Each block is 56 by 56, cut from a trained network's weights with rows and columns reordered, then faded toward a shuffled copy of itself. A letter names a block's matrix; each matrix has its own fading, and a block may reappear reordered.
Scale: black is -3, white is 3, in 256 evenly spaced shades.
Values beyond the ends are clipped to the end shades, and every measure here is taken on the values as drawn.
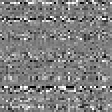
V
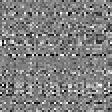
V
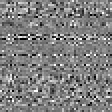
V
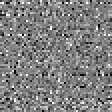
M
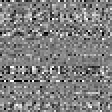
V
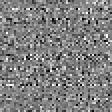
M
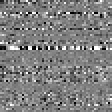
V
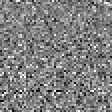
M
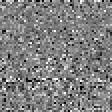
M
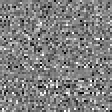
M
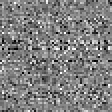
M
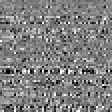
V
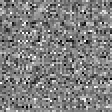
M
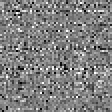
M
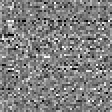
M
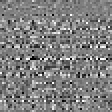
V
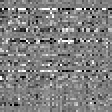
V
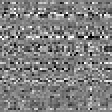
V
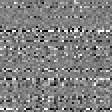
V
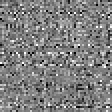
M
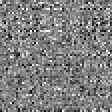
M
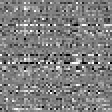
V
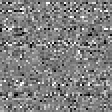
M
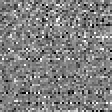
M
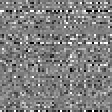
V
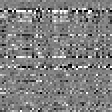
V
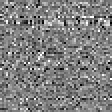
M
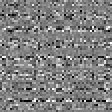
V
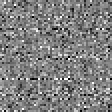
M
